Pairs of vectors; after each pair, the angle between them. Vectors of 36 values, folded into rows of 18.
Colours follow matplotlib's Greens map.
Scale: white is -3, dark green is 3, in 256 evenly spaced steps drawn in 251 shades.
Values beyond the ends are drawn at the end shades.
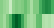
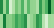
partly aligned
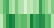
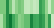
nearly parallel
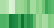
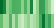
partly opposed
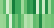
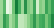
partly aligned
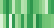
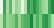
partly aligned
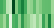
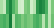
partly opposed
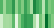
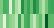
partly aligned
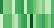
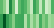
orthogonal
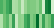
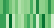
orthogonal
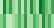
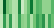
partly aligned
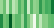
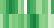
partly opposed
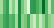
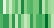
orthogonal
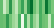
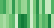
partly opposed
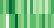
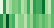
partly opposed
